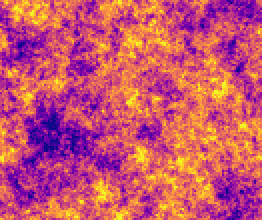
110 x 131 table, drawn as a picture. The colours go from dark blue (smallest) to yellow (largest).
Grain: blotchy. Histogram: bell-shaped. Mirror symmetry: none. Odd rows or columns: none. Stripes: none.
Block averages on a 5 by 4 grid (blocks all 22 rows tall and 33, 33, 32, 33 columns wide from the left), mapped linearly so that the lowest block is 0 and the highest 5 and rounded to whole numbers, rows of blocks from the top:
4 3 4 1
2 3 4 3
1 2 4 5
0 0 5 5
2 4 5 1
